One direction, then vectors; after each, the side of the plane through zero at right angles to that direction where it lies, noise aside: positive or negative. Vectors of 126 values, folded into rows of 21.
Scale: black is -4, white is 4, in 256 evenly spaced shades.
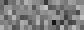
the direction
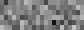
positive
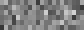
negative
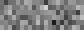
positive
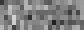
positive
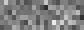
negative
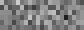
positive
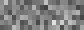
negative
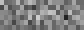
positive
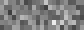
negative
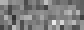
negative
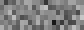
positive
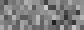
positive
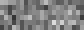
negative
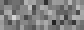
positive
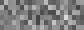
negative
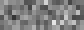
negative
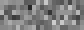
negative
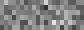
negative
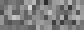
positive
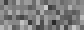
positive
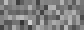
negative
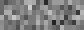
positive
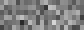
negative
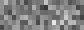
negative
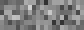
positive
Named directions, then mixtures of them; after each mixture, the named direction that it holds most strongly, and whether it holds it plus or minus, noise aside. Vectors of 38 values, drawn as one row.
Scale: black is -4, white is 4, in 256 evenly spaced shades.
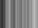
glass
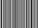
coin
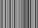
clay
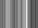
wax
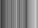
glass, plus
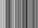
glass, minus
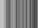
glass, minus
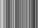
glass, minus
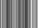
wax, minus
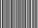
coin, minus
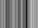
wax, minus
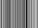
wax, minus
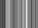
wax, plus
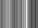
wax, plus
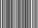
coin, minus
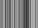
clay, plus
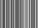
clay, minus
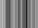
wax, minus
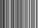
clay, minus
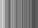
glass, minus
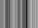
wax, minus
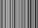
clay, plus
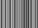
clay, plus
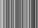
clay, minus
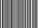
coin, minus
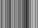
wax, minus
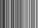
clay, minus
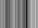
wax, minus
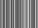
clay, minus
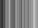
glass, plus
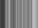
glass, plus
